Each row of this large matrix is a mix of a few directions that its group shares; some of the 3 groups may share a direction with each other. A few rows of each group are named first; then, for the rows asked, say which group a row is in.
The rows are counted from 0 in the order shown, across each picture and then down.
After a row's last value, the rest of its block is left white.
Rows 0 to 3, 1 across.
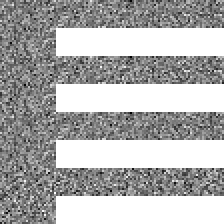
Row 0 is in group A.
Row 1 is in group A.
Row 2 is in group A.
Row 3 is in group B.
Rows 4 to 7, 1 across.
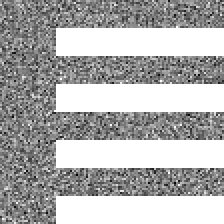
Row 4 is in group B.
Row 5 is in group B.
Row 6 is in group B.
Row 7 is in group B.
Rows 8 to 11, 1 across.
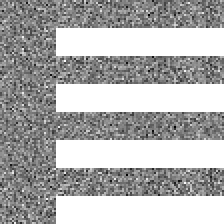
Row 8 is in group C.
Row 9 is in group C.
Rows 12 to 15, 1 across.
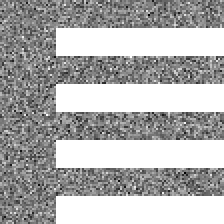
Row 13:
A
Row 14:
B
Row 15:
C
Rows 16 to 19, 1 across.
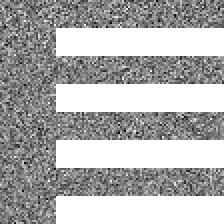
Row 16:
B
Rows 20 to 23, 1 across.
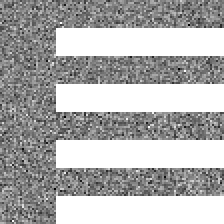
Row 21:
B
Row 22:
C
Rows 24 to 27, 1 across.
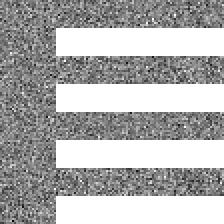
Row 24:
B
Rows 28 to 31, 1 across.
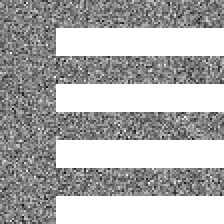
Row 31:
C
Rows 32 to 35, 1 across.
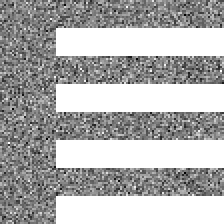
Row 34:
B
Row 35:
C
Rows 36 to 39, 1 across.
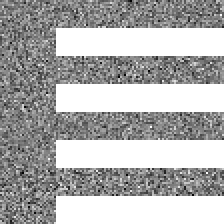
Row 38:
A
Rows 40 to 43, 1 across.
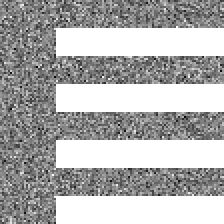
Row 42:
C
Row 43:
B
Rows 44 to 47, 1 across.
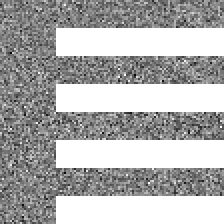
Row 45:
C
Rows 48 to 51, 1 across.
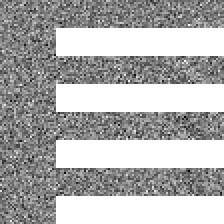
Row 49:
C
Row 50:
C
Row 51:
B
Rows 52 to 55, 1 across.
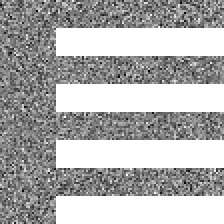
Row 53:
C
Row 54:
C
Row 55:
B
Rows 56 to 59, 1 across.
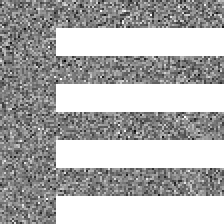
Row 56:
A
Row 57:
B
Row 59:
A
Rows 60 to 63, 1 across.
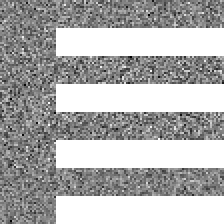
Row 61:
A
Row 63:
B
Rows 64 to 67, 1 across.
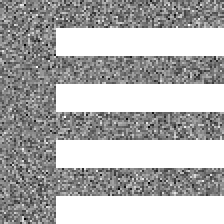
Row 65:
B
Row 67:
C
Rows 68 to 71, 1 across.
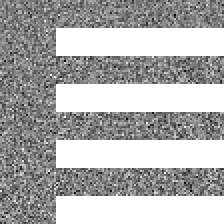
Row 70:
C
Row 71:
B
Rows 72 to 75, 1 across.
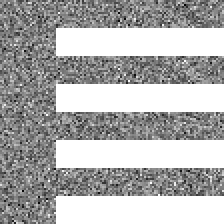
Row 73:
C
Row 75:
A
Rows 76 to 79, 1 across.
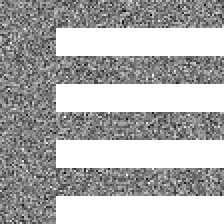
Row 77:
B
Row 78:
C
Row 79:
C
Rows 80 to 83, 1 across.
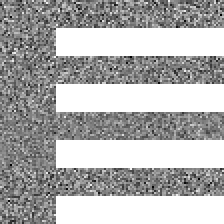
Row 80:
B
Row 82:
B
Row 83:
B
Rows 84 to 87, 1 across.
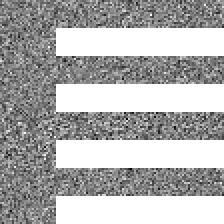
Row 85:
A
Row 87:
A
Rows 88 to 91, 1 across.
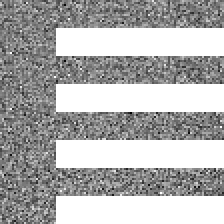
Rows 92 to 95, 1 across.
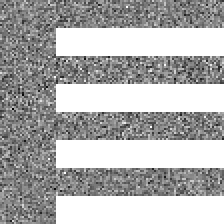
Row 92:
B
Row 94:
A
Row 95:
A
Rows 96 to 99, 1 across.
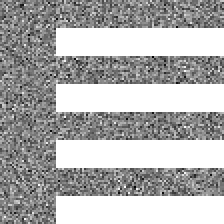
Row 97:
B
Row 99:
C
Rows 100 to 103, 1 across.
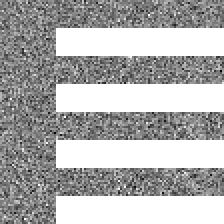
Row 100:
C
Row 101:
A
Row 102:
A
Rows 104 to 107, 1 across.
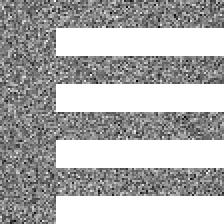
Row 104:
B
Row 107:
B
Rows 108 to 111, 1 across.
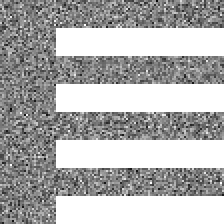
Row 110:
B
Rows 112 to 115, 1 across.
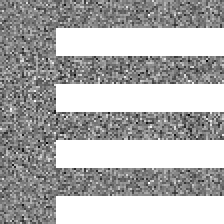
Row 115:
C
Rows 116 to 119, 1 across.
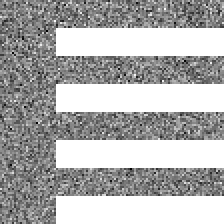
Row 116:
A
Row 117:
C
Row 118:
A
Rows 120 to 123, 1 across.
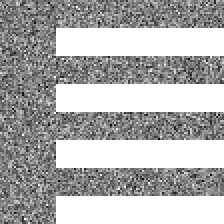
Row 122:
A
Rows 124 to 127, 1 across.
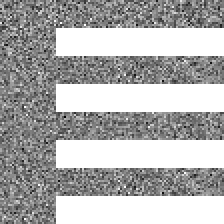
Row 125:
C
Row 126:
C
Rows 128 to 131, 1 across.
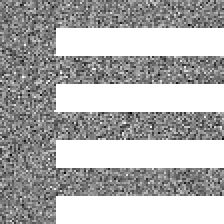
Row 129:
B
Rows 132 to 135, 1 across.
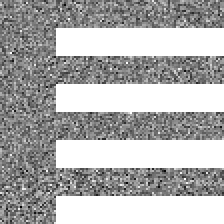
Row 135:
B
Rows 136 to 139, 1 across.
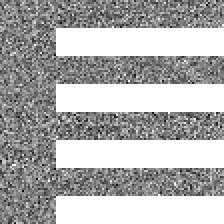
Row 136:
B
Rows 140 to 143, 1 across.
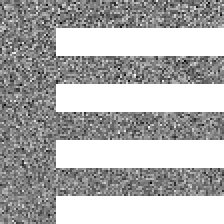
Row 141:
C
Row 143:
A
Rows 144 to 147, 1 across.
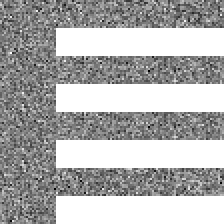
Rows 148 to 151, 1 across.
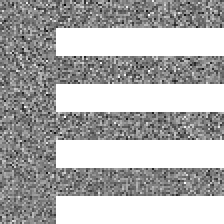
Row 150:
C
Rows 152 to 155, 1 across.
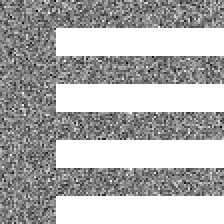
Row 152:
A
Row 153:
C
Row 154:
A
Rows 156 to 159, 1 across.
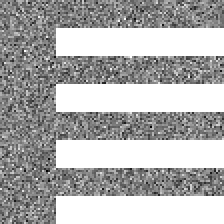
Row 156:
C
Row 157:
A
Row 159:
B
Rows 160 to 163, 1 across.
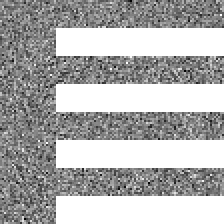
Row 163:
C
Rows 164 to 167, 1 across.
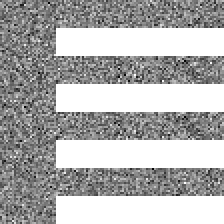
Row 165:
C
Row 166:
C
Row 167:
B
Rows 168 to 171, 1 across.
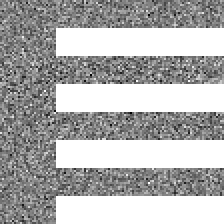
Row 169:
B
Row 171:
C
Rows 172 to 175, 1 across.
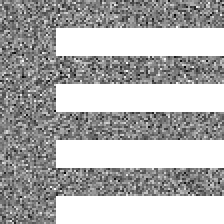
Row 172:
B
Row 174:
B
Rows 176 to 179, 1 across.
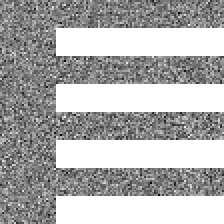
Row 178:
B
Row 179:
A
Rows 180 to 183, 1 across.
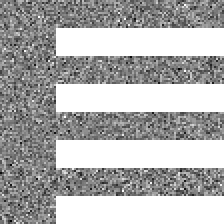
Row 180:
C
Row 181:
B
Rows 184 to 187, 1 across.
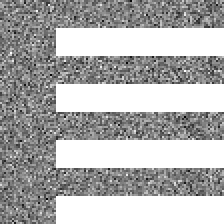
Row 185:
A
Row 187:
A
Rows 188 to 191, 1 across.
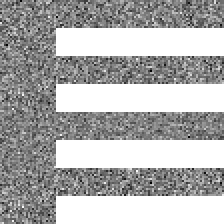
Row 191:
A
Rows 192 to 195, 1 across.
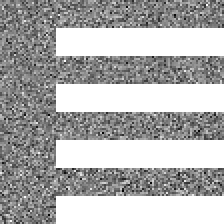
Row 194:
B
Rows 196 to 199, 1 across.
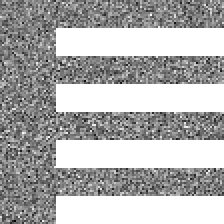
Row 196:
A
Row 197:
B
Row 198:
B
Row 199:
B
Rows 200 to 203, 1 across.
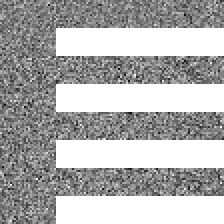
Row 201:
C
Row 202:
A
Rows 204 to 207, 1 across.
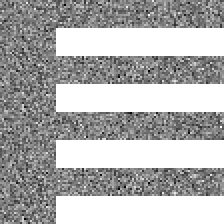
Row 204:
C
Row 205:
C
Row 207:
C
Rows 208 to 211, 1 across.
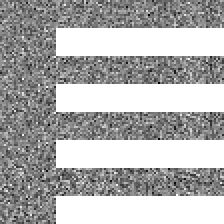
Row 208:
C
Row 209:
A
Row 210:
A
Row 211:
B
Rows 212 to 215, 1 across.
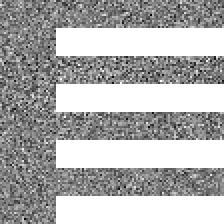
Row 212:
A
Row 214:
C
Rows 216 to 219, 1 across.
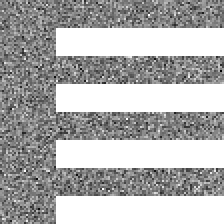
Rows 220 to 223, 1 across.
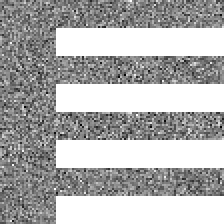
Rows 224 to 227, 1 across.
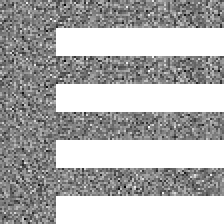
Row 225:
C
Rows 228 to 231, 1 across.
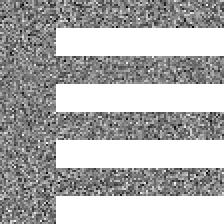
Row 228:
B
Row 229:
C
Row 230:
A
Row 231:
B
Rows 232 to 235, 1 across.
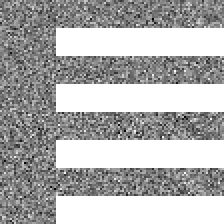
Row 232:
B
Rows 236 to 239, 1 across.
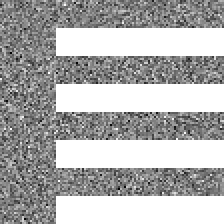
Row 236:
A
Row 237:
B
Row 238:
B
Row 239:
C
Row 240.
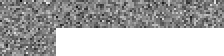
